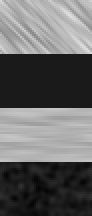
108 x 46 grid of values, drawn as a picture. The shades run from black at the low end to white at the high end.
The table splits into 4 rows of 1 panel. Panel 1,1: high, slanting down to the right. Panel 2,1: very low, flat. Panel 3,1: high, streaked across, faint in contrast. Panel 4,1: very low, blotchy, faint in contrast.
